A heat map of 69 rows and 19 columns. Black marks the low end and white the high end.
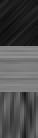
It is made of 3 by 1 panels. Panel 1,1: very low, slanting up to the right, faint in contrast. Panel 2,1: middling, streaked across, faint in contrast. Panel 3,1: low, streaked downward.
